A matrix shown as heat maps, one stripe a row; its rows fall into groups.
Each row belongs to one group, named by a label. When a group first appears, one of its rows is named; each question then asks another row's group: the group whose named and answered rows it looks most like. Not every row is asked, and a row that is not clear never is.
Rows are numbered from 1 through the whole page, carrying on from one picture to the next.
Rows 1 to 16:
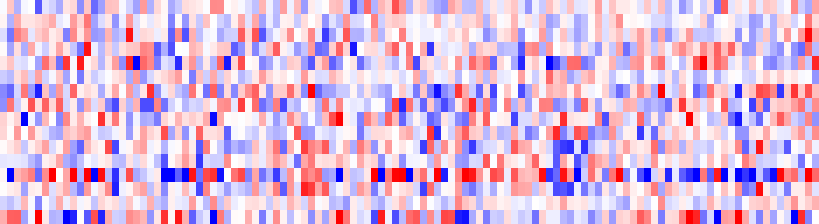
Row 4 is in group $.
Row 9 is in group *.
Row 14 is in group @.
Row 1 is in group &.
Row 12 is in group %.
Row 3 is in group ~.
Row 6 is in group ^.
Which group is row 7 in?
~
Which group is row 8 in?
@
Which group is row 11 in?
@
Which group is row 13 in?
~
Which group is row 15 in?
~
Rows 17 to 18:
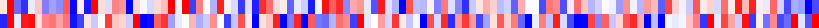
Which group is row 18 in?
@
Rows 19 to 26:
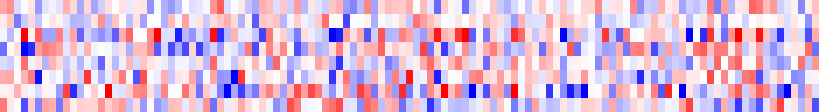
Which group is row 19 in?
&
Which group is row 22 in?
$
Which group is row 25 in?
@
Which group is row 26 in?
*
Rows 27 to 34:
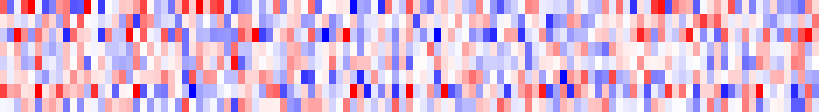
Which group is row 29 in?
~
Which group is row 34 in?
%
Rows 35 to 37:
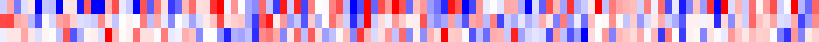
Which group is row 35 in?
&
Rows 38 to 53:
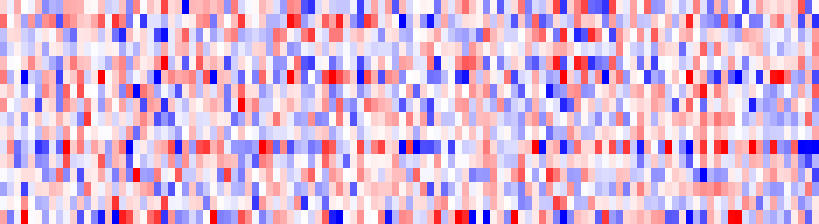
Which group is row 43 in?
*
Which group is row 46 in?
$
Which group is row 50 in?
^
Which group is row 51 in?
$
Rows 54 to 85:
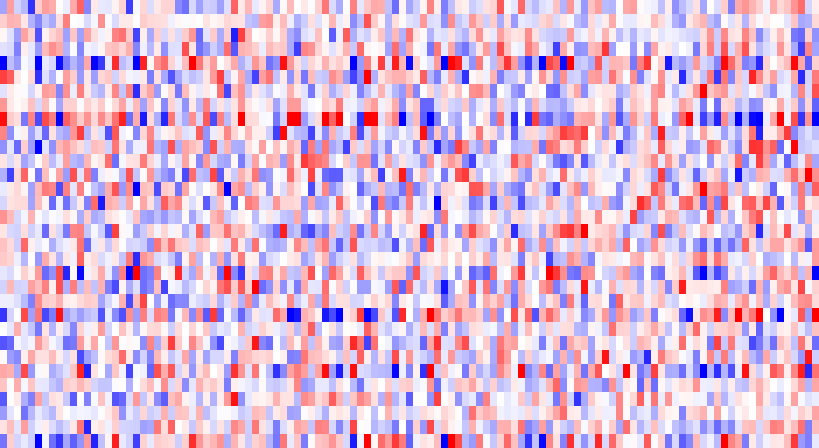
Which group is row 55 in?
&
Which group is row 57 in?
%
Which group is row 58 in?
&
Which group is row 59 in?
&
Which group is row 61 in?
*
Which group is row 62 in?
*
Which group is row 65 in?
@
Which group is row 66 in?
~
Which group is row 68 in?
~
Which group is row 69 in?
&
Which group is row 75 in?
$
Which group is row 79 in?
%
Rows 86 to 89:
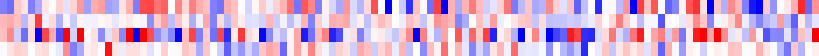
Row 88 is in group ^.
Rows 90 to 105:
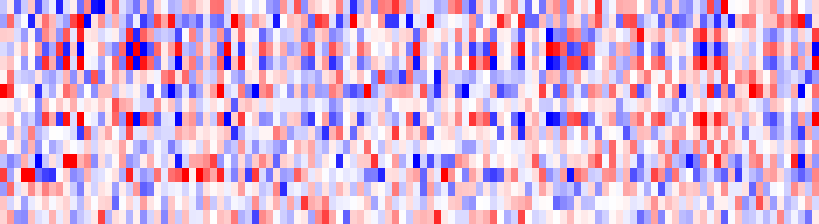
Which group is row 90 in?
&
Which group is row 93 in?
^
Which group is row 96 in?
&
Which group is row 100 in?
&
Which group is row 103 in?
@
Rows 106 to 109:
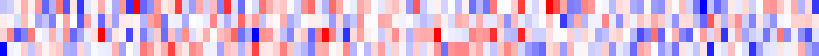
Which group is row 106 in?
^
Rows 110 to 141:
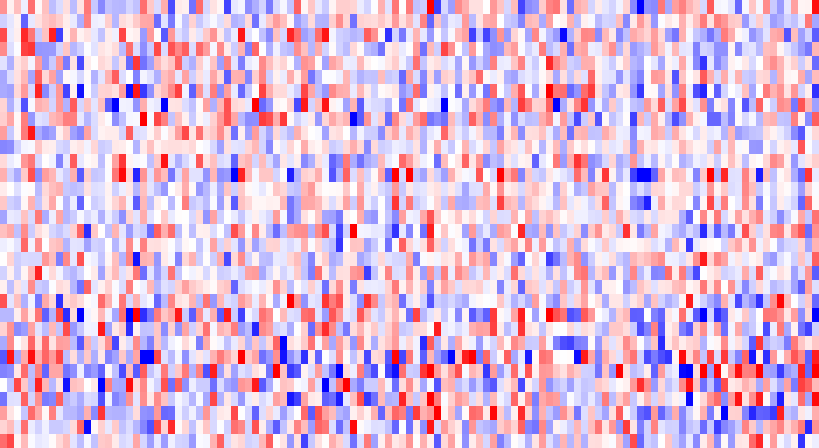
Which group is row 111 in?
$
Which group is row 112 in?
*
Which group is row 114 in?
^
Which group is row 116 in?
^
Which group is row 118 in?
&
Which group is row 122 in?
%
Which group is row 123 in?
%
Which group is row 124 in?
%
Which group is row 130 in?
$
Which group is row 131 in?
*
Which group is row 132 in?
^
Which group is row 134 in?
@
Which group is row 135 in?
@
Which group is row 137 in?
~
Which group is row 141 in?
&
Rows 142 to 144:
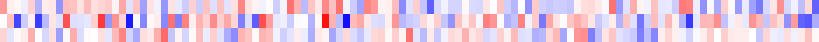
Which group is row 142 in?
*
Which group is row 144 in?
%
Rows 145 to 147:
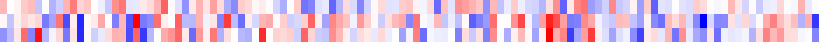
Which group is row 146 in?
^
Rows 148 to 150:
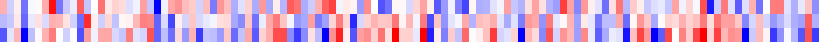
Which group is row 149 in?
$
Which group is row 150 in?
$
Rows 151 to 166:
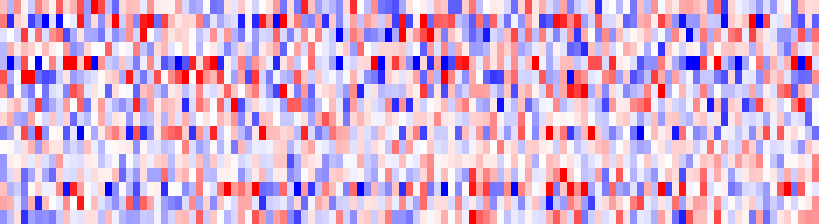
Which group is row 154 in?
@
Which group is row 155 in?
~
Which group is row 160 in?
^
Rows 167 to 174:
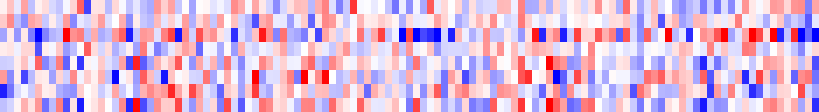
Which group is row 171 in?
^
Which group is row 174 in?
^
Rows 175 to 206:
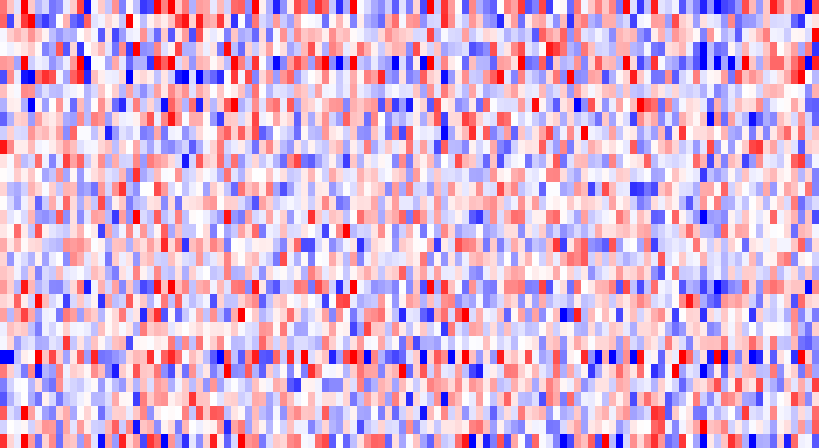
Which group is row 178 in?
^
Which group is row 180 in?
$
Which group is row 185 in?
&
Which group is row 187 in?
^
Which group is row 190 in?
^
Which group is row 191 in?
~
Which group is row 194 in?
^
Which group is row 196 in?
~
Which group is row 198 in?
&
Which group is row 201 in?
^
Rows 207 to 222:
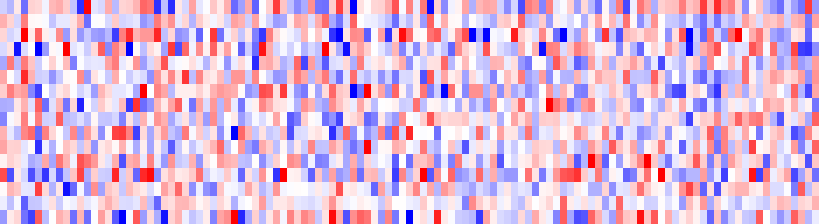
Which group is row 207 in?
$
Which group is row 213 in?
&
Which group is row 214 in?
^
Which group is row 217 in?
&
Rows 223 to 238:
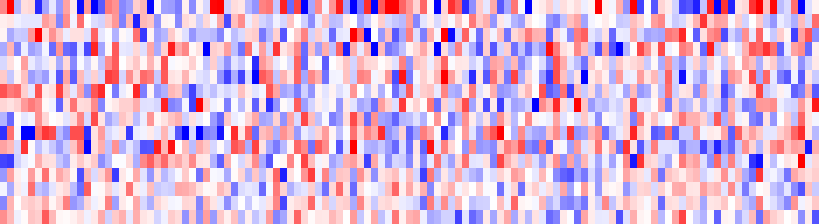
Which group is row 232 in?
$
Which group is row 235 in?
@
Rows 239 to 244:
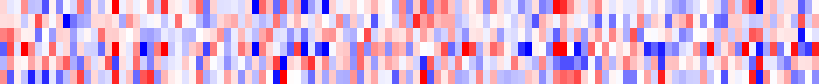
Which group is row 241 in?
&
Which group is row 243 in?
@
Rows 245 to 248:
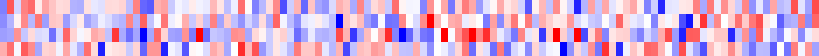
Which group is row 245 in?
@
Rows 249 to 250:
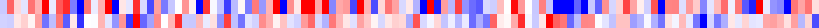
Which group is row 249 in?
@
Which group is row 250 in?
^
